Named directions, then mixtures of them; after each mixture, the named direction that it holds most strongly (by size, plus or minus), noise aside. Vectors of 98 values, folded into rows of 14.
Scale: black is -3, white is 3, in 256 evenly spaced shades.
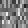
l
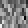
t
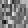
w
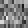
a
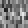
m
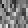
t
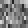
a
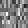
l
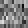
a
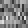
a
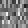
l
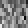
t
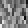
t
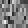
w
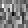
m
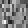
w
